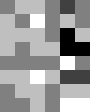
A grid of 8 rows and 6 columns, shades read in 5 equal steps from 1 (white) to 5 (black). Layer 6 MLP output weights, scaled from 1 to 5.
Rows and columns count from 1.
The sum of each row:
17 14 16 19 16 15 14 13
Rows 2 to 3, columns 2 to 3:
3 1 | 2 2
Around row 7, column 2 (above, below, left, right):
2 3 3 2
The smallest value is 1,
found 5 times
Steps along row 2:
up down up down up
